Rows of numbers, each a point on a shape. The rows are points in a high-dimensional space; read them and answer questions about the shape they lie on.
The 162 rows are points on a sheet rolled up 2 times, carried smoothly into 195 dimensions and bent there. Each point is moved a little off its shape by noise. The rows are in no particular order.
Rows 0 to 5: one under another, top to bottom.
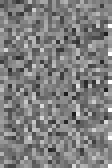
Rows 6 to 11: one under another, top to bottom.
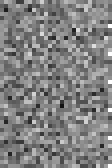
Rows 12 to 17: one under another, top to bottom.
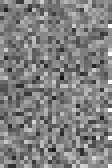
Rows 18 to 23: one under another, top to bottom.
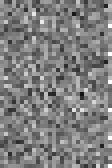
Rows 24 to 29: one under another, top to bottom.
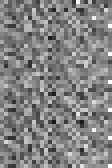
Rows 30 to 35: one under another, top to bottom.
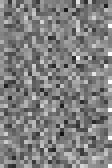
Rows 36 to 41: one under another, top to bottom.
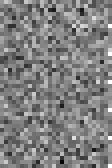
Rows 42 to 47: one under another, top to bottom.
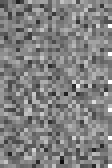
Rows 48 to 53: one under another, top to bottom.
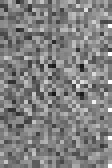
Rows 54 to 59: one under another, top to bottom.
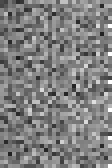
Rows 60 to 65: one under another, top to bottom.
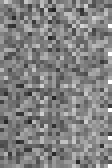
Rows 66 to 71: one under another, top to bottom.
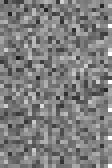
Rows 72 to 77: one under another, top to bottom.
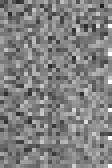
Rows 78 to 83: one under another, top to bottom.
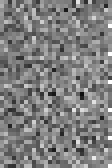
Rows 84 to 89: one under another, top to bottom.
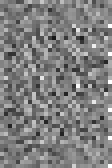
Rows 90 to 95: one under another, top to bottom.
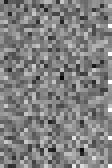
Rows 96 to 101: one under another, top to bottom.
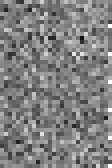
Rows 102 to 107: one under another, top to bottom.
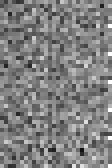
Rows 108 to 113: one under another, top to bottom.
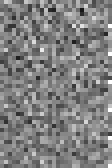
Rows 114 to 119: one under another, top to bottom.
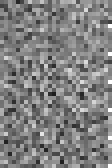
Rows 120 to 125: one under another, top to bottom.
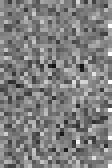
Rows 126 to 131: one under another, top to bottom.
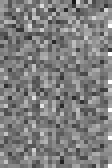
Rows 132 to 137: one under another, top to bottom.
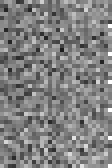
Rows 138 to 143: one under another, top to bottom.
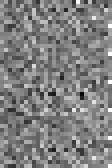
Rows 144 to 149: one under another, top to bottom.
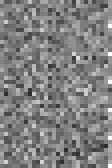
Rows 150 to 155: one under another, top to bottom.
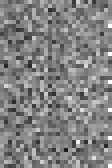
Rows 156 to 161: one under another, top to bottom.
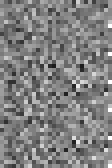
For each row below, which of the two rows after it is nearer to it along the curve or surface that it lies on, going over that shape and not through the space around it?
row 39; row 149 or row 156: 156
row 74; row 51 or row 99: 99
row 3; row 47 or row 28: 28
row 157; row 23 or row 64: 64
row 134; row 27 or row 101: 101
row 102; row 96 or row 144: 96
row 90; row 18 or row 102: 102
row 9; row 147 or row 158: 147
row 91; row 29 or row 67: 67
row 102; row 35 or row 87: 87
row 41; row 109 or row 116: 109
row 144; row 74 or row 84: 74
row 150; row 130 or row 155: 130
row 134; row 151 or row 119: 119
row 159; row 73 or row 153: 153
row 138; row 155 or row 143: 155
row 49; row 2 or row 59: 2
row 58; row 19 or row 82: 82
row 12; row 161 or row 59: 59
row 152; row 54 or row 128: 54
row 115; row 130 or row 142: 142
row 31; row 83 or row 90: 90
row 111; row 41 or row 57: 41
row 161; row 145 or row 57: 57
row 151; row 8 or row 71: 71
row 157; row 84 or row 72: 84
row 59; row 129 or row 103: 129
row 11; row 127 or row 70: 127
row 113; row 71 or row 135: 71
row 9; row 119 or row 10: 119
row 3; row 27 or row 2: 27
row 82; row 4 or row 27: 4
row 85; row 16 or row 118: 118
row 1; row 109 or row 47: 109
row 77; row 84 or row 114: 84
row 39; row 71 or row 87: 71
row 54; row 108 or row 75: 75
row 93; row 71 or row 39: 39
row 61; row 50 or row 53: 53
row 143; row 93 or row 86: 86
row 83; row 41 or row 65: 41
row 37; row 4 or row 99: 99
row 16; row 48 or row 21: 48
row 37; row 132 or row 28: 132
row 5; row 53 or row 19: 53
